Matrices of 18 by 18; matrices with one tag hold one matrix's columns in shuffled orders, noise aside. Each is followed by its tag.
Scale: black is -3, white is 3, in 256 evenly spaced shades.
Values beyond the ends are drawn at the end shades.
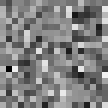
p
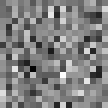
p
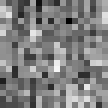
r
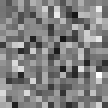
p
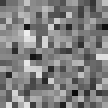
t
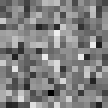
t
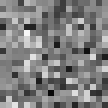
t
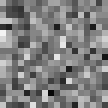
t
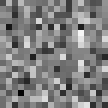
t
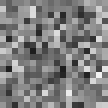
p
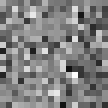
p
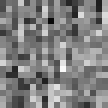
r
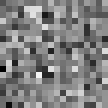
p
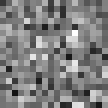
t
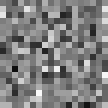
p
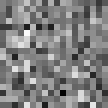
t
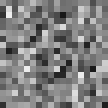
p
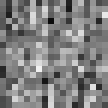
r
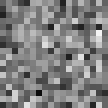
t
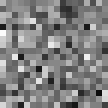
t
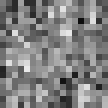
r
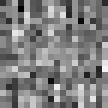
r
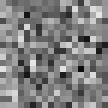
p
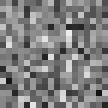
t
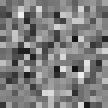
p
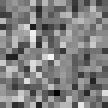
t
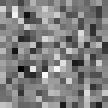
p
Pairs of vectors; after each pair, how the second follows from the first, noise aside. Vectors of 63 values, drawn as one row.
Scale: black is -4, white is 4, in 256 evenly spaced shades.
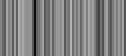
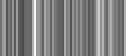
negated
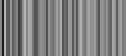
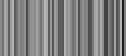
reversed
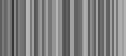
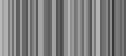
reversed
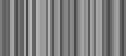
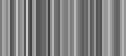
negated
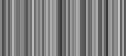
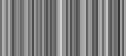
negated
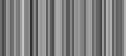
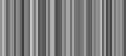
negated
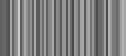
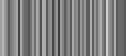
reversed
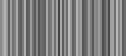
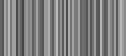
reversed
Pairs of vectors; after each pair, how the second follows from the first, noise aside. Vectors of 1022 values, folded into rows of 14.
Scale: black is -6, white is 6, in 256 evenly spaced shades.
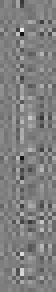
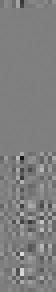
partly zeroed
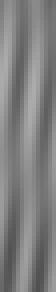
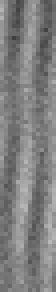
reversed
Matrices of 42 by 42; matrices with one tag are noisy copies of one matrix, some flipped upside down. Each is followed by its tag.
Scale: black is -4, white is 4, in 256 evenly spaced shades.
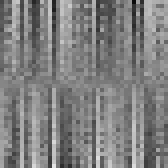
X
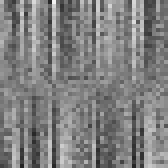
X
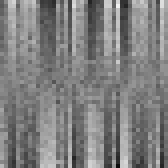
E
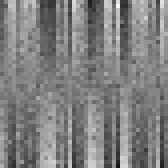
E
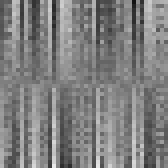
X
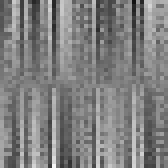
X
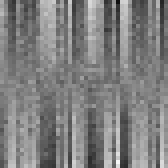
E
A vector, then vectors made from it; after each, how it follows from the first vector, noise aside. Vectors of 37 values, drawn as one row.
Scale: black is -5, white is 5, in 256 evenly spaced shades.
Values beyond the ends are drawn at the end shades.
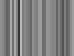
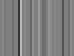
partly zeroed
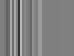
partly zeroed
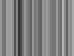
sign-scrambled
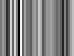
scaled up
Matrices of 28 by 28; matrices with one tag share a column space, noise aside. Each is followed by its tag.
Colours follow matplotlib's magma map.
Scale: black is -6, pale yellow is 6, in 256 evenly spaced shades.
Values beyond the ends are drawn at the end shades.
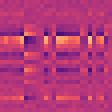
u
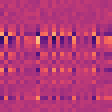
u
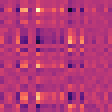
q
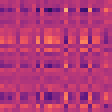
q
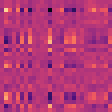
q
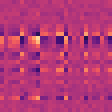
u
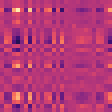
q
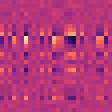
u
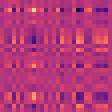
q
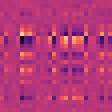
u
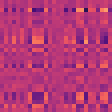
q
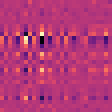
u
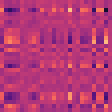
q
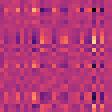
q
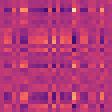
q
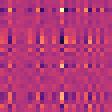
q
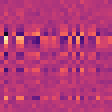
u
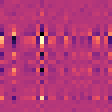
u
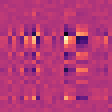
u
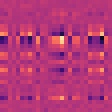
u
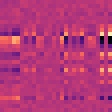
u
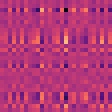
q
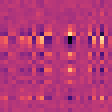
u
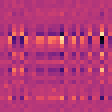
u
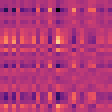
q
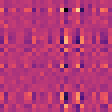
q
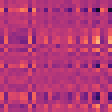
q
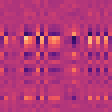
u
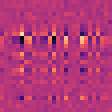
u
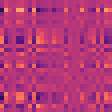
q
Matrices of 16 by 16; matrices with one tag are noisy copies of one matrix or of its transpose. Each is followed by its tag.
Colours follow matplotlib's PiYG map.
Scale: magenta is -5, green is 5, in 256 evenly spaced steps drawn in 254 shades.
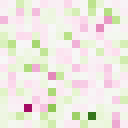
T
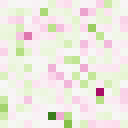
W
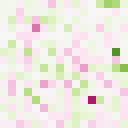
W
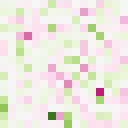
W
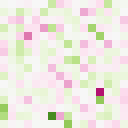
W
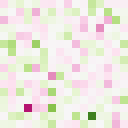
T
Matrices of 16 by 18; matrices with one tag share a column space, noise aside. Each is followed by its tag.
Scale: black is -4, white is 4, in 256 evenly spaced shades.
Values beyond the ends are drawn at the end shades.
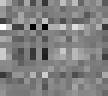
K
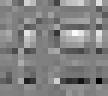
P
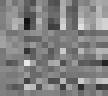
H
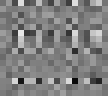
P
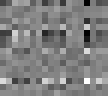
P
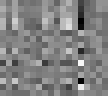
H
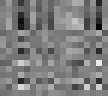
H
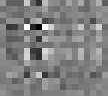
K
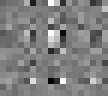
P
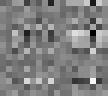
P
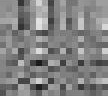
H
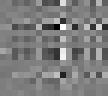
K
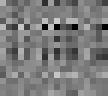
K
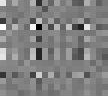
K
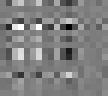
K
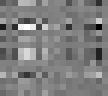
K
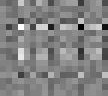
K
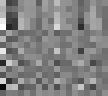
H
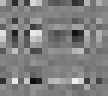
P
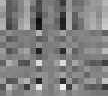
H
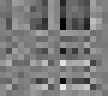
H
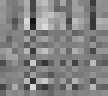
H
